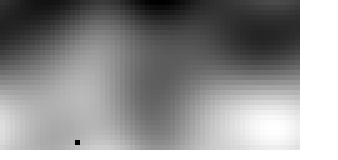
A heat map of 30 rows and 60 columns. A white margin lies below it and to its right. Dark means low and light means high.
The bottom right is the ninth with the highest average. No single row or column stands out from its neighbours. Values rise toward the bottom. On average the colour sits 50% of the way up the scale. One lone cell stands out, far lower than its neighbours.
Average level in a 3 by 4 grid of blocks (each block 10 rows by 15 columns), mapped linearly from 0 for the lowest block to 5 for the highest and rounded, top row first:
0 1 0 0 | 2 3 2 2 | 4 3 3 5
